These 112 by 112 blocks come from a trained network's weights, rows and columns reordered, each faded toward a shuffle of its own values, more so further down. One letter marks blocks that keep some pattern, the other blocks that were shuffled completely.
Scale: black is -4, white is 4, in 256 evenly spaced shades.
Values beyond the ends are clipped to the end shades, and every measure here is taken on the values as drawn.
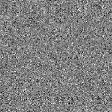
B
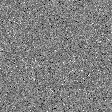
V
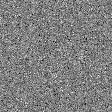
V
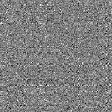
B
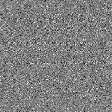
B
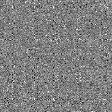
B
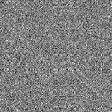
B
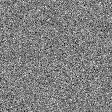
V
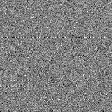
B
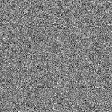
B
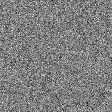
V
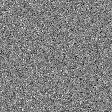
V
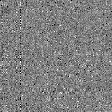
B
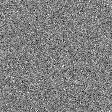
V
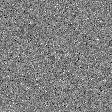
V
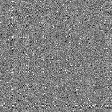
B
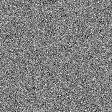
V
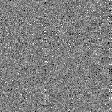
B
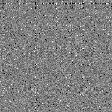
B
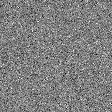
V
